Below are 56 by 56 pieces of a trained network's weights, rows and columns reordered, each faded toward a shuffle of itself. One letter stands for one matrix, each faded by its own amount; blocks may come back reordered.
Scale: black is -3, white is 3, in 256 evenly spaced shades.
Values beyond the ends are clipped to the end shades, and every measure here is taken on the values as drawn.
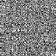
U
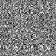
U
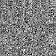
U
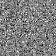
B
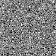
B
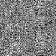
U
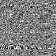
U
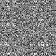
U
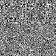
B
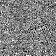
B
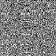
U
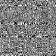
U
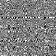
U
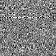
U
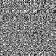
U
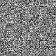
U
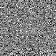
B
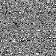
B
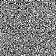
B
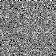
B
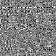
U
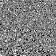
B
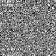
U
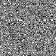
B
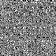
B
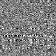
U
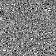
B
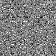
B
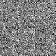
U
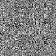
U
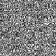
U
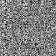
U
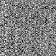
U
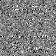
B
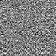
U
